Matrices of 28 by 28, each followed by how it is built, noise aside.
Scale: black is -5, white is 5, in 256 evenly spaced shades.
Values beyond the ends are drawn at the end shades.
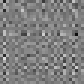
low rank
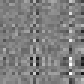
low rank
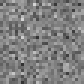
low rank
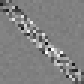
banded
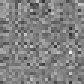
low rank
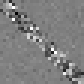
banded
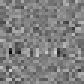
low rank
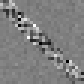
banded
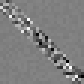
banded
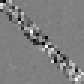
banded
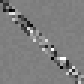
banded
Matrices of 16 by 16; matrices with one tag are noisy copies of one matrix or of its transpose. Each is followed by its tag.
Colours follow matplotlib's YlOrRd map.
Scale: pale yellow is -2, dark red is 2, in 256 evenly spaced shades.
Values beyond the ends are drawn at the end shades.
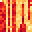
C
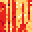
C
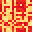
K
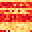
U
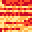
C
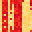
U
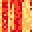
U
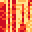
C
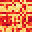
K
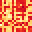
K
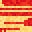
C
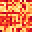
K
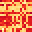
K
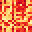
K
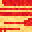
C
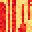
C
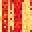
U
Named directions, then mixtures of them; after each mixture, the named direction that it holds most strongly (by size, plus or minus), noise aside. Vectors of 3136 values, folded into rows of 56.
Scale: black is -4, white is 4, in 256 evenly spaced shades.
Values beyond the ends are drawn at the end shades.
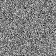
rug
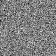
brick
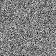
rug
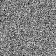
brick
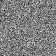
brick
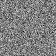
rug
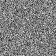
rug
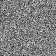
brick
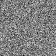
rug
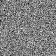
brick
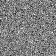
brick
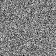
rug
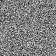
brick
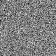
brick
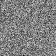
rug
